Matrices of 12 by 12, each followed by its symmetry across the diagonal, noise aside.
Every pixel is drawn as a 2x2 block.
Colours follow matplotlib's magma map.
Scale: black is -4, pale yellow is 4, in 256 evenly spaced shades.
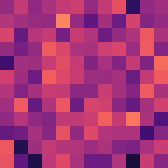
neither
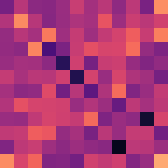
symmetric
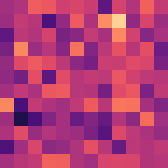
antisymmetric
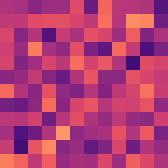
antisymmetric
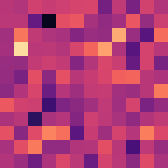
antisymmetric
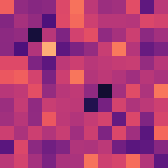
symmetric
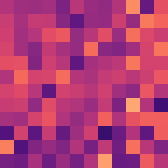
antisymmetric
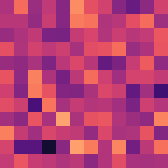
neither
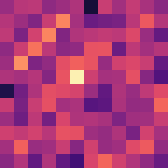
symmetric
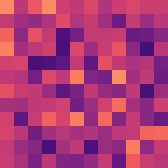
symmetric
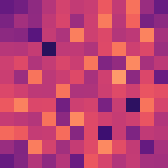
symmetric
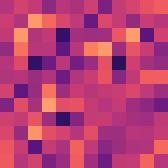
symmetric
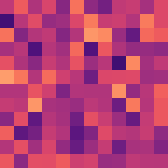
neither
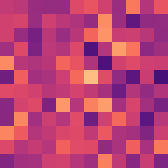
neither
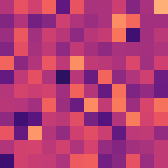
antisymmetric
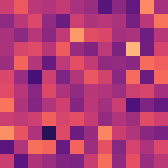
antisymmetric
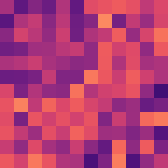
symmetric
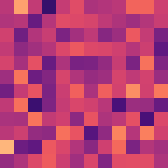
neither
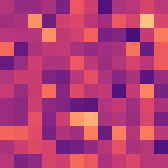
neither
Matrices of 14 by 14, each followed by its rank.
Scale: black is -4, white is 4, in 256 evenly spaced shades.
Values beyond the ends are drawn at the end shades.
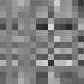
two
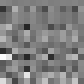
two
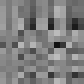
two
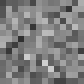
full rank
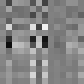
two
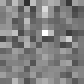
three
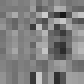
two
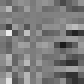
two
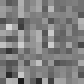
three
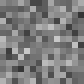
full rank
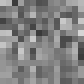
three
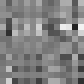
two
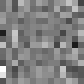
three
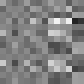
two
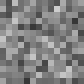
full rank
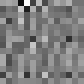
three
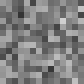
full rank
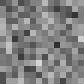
full rank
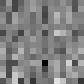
three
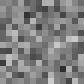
full rank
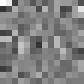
three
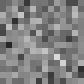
full rank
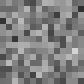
full rank
